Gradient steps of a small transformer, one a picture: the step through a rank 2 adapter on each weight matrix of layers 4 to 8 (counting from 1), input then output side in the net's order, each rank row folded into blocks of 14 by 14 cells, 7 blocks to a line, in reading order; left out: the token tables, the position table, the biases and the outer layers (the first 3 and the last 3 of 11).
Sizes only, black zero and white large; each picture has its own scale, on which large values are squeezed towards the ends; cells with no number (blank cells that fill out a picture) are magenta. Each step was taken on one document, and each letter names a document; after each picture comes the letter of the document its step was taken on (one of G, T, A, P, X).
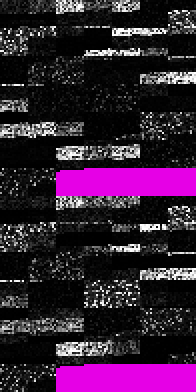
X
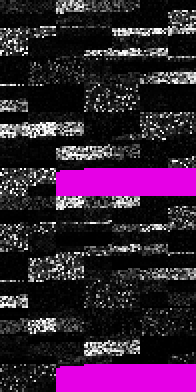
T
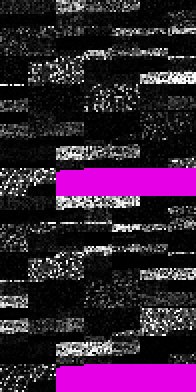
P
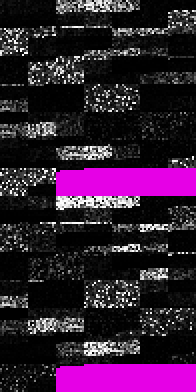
T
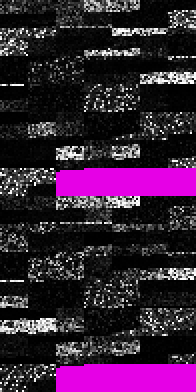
P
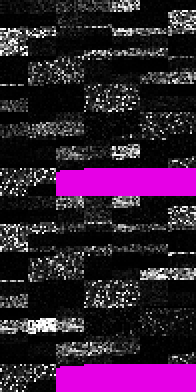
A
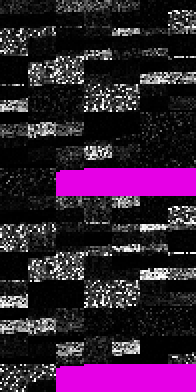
X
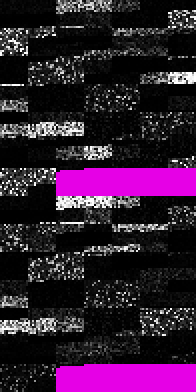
T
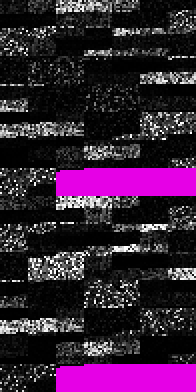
P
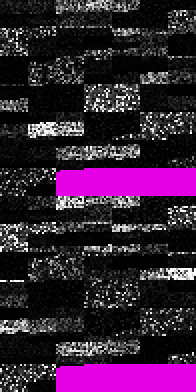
A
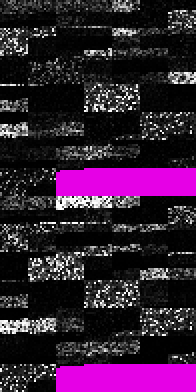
A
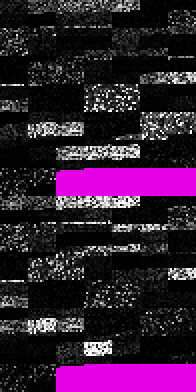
T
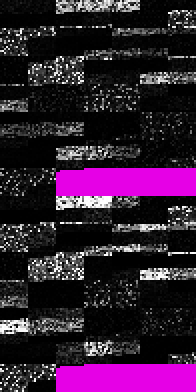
X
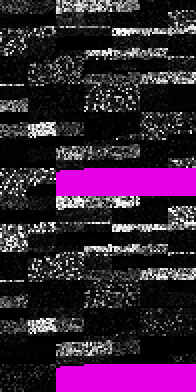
P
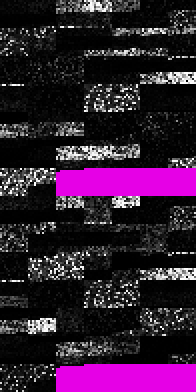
P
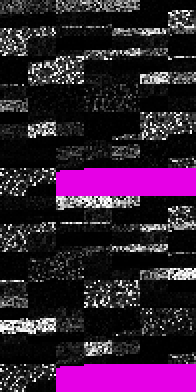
X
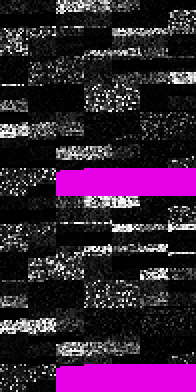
T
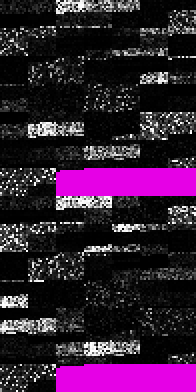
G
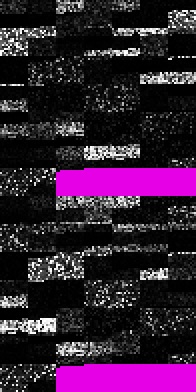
G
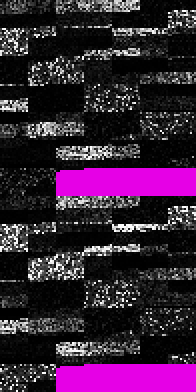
T
